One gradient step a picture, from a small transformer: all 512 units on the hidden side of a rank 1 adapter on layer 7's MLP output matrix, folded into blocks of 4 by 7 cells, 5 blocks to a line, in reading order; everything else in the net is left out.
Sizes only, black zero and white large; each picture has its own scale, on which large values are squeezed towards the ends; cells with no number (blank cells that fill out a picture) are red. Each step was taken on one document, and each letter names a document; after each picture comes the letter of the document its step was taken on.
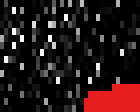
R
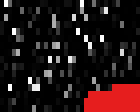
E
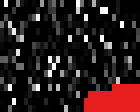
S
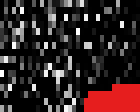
R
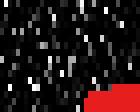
E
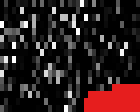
R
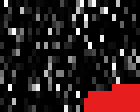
E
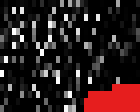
R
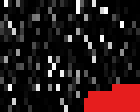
S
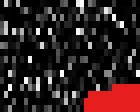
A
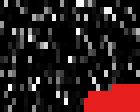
A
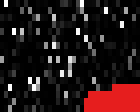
E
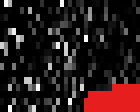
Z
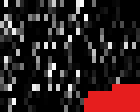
S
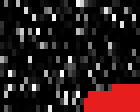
A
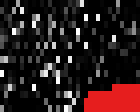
R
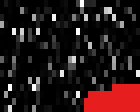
A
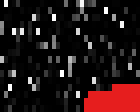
E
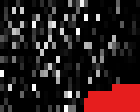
R
